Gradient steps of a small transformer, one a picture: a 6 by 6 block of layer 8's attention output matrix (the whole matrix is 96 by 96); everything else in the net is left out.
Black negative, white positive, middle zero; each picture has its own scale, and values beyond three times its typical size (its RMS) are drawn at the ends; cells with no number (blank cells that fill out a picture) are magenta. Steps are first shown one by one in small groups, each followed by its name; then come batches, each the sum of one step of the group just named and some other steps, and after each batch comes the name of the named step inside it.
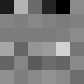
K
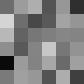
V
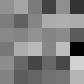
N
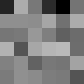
K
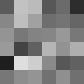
V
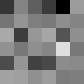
K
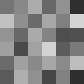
V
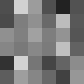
N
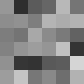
N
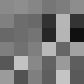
V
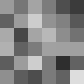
N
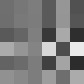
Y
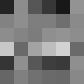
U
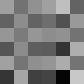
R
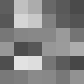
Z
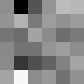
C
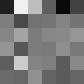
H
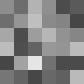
Z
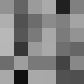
H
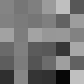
R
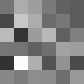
Z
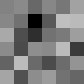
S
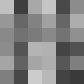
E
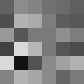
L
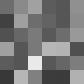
E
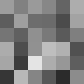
E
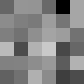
E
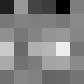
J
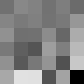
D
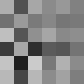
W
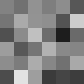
D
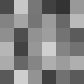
D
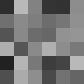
D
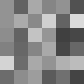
W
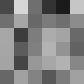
W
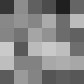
J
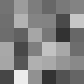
D
